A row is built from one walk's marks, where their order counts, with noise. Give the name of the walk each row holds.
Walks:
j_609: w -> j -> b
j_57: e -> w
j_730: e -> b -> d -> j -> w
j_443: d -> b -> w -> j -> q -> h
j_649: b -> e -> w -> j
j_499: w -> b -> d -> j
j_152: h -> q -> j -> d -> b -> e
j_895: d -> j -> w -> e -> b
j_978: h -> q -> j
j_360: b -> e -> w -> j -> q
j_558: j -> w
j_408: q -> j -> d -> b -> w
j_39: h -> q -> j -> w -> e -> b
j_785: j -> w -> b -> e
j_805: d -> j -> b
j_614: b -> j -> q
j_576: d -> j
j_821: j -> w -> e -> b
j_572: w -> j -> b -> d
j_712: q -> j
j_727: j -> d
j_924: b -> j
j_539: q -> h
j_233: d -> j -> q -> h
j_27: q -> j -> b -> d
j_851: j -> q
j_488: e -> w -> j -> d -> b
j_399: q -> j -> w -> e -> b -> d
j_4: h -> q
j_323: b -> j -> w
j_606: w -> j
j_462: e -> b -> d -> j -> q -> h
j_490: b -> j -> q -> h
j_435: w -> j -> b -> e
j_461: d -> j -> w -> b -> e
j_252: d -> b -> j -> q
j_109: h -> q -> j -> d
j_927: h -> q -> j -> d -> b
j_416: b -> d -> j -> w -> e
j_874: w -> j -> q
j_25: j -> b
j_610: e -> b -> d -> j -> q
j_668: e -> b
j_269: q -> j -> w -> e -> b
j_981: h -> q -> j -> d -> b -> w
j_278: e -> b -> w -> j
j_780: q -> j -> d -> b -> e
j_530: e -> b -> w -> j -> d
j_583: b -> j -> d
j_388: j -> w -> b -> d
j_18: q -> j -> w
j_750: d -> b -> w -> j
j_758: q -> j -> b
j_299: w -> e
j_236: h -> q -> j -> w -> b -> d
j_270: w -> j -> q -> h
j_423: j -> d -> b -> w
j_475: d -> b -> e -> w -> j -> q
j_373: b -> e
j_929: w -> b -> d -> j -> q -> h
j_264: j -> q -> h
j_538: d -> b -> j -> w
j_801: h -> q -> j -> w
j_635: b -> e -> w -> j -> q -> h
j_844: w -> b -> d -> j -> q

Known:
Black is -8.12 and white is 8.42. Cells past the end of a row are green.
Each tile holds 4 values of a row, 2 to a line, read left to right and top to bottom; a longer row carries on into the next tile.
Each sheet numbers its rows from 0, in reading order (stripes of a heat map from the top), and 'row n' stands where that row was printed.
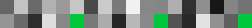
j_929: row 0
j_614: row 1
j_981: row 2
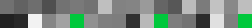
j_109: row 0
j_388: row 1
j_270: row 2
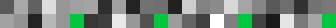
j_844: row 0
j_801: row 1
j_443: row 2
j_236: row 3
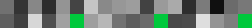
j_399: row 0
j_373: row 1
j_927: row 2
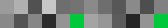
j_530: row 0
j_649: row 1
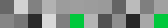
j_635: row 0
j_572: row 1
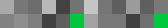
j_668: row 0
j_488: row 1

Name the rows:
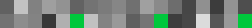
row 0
j_727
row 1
j_805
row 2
j_27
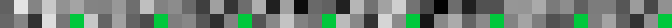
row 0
j_490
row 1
j_538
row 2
j_278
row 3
j_780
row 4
j_475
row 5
j_712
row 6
j_558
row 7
j_924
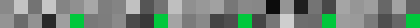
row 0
j_583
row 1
j_57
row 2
j_323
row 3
j_758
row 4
j_423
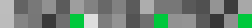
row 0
j_609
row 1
j_895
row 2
j_606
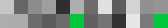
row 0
j_299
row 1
j_462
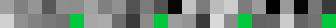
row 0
j_461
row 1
j_821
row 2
j_252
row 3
j_269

